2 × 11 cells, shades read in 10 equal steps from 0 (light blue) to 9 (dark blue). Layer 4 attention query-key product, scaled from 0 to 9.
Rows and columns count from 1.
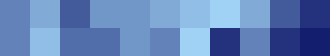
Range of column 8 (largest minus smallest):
8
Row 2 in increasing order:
0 1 3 4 4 4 5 5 8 8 9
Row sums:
37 51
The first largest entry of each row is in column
11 11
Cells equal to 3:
3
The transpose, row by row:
4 4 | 2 1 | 6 5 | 3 5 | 3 3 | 2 4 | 1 0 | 0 8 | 2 4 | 6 8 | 8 9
